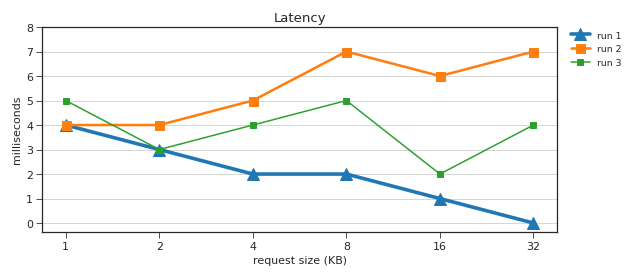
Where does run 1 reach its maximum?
1
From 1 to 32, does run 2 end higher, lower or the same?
higher
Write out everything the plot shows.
Title: Latency
x-axis: request size (KB), ticks 1 2 4 8 16 32
y-axis: milliseconds, ticks 0 1 2 3 4 5 6 7 8
Legend: run 1, run 2, run 3
Values:
run 1: 4 3 2 2 1 0
run 2: 4 4 5 7 6 7
run 3: 5 3 4 5 2 4
